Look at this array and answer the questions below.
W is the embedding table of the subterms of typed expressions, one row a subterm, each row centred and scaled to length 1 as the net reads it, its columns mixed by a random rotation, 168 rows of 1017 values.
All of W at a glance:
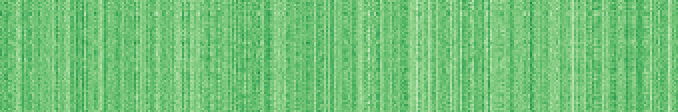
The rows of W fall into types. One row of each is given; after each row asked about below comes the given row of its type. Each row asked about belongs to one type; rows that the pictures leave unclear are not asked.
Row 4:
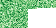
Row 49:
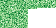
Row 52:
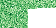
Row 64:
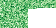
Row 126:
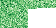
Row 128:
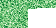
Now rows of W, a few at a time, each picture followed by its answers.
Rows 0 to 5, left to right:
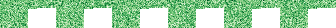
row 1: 49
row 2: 52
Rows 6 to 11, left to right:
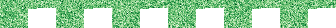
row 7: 49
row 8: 128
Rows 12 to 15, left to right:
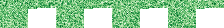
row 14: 128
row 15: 126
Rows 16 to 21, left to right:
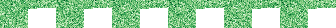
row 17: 4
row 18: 126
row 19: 126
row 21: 126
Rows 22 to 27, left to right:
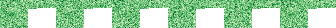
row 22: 126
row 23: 49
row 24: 4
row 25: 64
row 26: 64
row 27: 126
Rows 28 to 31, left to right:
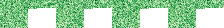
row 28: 64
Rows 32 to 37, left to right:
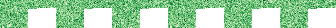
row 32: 52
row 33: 128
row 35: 52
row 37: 128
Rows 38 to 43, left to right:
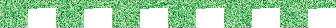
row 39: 64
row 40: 128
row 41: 52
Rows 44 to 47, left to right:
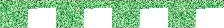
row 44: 4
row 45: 52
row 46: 49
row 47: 49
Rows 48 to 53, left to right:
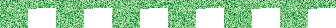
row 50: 128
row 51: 52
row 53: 49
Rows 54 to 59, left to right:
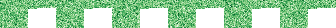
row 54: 52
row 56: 64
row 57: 52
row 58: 126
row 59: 49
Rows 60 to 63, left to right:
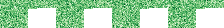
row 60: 52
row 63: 4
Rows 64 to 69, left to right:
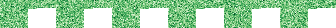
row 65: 4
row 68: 52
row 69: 128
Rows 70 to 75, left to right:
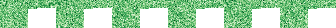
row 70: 49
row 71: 52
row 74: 4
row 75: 64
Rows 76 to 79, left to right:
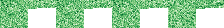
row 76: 126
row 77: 126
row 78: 126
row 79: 128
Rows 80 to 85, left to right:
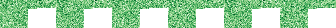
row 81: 4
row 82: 49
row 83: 128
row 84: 4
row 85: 64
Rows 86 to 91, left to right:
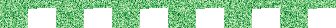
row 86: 49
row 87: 49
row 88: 49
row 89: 52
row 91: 52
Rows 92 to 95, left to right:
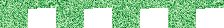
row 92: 49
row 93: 4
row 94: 52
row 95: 128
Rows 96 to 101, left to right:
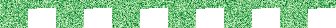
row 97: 49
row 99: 49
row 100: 4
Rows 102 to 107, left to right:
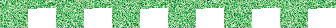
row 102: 128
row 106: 52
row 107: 128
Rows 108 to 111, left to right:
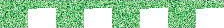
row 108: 64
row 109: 64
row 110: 52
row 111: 4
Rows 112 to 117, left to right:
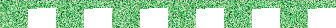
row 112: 4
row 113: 64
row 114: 128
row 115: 49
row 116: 64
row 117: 52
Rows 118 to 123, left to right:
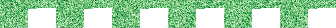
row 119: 4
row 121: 128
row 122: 128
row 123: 52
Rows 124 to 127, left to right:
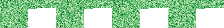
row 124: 128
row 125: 64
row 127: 128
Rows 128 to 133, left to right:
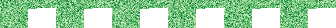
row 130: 128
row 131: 49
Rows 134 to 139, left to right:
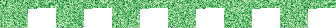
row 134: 49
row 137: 49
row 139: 64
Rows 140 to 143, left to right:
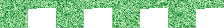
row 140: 64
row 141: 126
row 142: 128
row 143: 126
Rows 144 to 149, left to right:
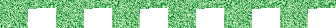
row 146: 49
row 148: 128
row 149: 49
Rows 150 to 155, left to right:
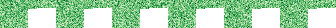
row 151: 4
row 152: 49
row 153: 49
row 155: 126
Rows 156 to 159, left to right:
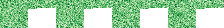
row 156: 128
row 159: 126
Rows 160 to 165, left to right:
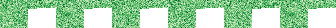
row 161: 126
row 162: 52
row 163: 4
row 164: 49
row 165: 126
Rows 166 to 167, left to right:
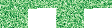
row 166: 52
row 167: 128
